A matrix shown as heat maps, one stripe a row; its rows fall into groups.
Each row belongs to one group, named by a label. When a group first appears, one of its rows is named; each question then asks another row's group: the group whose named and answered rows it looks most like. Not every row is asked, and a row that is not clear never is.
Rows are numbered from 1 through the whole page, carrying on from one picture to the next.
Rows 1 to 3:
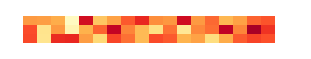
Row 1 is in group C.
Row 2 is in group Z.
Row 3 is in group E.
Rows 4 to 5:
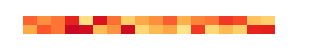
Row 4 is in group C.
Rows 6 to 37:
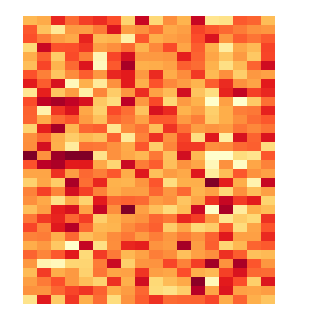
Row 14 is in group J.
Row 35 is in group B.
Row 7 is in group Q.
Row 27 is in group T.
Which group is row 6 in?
B
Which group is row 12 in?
Q
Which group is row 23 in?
B
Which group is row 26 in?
Z
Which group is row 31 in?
C
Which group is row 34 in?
J
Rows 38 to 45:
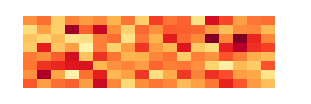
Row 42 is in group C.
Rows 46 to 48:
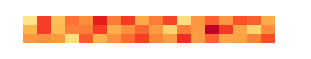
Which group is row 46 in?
Z
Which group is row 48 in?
C
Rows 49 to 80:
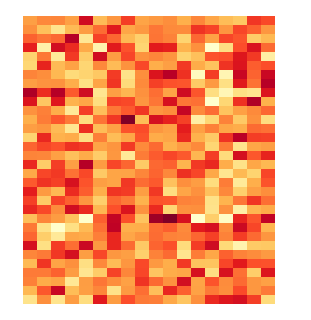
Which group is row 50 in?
Q
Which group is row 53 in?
Z
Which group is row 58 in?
E
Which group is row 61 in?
C
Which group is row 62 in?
J
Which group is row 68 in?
Q
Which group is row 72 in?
Q
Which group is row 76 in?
J
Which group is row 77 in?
B
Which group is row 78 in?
C
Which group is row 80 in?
Z
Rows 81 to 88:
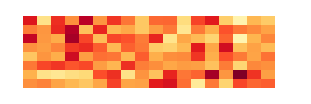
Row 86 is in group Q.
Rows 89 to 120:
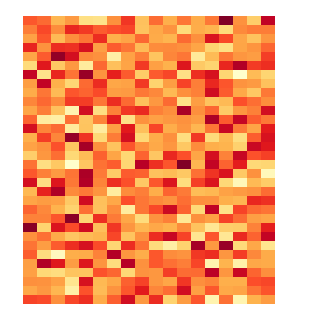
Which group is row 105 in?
C
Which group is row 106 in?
T
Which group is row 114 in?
T
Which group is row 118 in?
C
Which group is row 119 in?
C
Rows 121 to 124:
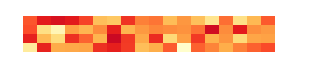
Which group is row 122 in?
Q
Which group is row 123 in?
Q
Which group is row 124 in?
Z
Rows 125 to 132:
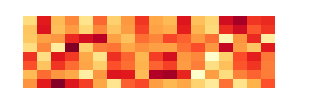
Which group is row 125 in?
J
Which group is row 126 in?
J
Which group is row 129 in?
E
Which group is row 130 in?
E
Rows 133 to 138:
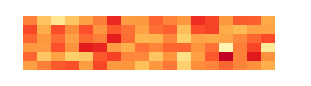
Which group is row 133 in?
Q
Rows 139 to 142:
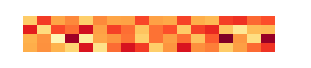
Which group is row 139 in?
J
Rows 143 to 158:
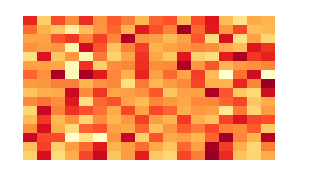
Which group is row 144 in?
C
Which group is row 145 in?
T
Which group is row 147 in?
J
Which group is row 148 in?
C
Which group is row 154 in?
J
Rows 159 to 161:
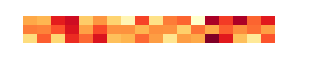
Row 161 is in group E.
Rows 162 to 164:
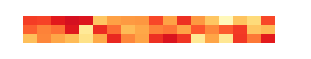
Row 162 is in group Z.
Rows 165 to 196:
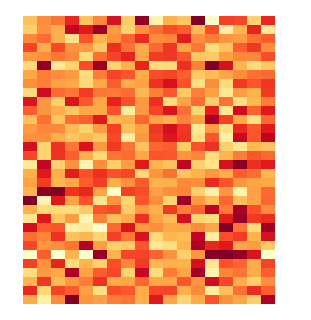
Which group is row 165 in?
B
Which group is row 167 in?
C
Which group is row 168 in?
E
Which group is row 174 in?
Q
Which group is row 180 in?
E
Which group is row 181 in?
J
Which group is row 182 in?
Z
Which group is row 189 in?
B
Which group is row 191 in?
Z
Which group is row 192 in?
B
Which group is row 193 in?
B
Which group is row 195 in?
E
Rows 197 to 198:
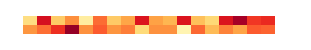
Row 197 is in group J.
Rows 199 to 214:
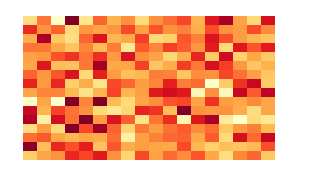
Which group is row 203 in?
T
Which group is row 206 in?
E
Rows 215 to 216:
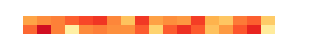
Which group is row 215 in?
B
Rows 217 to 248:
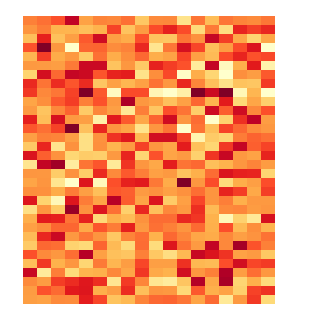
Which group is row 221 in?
J
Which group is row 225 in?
T
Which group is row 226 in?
T
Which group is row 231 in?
J
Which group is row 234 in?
Z
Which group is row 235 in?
C
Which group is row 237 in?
Q
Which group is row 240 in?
T
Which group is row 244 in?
J
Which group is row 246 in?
T
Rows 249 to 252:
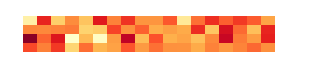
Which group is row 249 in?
Z
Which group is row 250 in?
B
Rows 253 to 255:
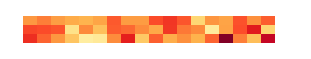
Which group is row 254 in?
E
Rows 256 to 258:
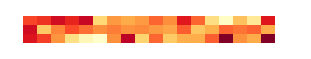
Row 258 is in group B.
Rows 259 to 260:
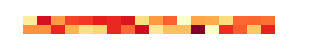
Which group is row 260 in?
B
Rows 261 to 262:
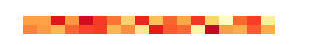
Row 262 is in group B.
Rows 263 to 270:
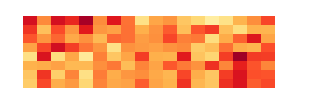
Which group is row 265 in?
E
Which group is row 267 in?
J
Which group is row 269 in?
J
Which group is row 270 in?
J
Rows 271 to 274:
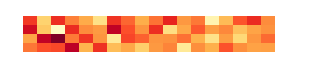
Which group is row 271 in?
E
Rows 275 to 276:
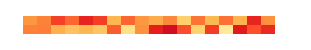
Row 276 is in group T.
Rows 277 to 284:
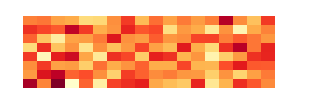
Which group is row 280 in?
J
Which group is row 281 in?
E
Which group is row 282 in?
J
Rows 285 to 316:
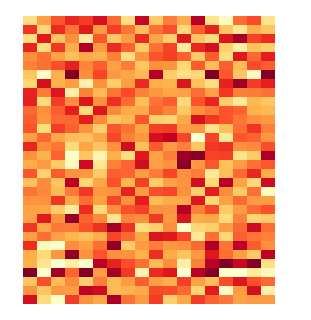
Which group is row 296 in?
T
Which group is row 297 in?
E
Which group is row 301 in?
C
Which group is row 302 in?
E
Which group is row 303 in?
B
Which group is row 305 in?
B
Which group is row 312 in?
Z
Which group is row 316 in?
Q
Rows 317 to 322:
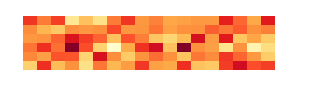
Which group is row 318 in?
Q
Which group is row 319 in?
T
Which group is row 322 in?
J
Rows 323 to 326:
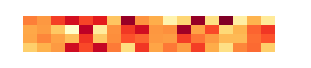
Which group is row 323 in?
T
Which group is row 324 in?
C
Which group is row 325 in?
C
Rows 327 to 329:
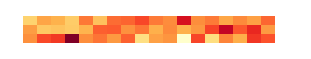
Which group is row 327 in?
C
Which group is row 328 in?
Z
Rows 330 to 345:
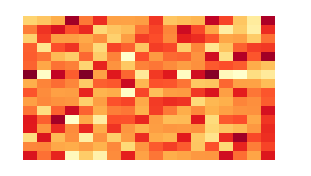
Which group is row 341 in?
B
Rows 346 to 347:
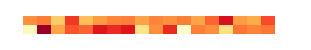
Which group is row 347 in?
Z
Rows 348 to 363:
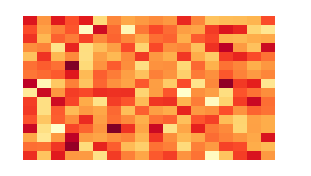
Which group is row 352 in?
J
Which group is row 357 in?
E
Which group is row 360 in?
Q
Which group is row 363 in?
E
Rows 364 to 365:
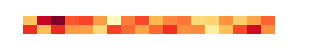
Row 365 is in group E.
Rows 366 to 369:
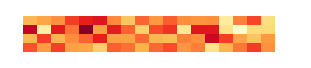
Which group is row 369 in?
E
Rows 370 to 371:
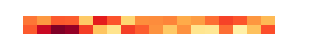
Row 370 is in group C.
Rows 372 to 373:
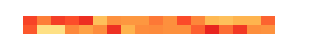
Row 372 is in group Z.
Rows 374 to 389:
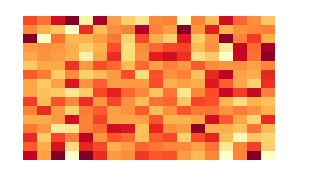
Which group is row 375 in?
C
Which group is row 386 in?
Q
